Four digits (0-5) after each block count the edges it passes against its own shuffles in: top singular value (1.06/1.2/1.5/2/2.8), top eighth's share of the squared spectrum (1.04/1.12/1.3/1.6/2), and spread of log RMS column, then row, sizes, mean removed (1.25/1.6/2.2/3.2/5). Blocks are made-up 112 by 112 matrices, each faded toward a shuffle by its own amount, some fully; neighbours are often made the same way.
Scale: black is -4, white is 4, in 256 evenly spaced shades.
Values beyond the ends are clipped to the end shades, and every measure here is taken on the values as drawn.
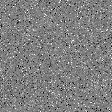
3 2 0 0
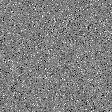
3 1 0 0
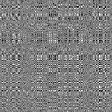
5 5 4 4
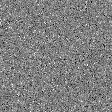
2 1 0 0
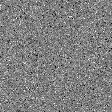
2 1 0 0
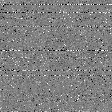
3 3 0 3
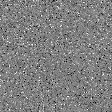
1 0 0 1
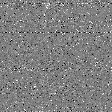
2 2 0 2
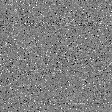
1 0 0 1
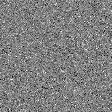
3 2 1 0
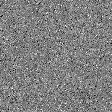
2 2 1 0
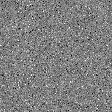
2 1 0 0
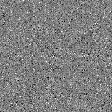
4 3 1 1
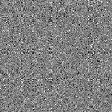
4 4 2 2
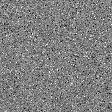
2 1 0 0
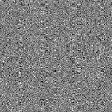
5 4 2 3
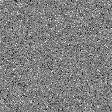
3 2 1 0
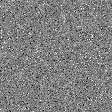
2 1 0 0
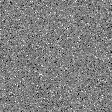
0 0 0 0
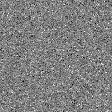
3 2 0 0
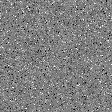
0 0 0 0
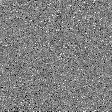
1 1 0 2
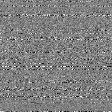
2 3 0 4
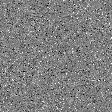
0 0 0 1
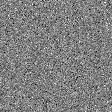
0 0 0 0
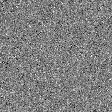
2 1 0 0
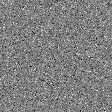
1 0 0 0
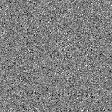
3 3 1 1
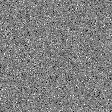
0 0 0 0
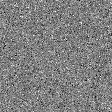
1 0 0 0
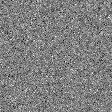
0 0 0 0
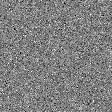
0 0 0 0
